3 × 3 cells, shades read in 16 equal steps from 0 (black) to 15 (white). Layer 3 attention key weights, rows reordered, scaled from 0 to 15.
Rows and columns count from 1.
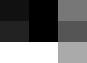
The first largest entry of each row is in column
3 3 1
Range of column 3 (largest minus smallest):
5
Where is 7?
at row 1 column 3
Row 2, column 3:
5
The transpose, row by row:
1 2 15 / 0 0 15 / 7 5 10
